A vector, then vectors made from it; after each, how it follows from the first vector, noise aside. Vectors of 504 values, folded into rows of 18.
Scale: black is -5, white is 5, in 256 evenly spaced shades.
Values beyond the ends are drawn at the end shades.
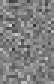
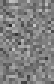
negated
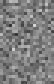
negated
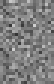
negated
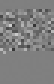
partly zeroed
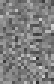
wrapped around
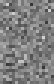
wrapped around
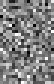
scaled up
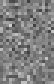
copied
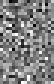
scaled up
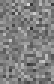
wrapped around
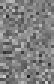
wrapped around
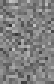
negated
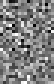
scaled up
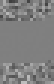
partly zeroed
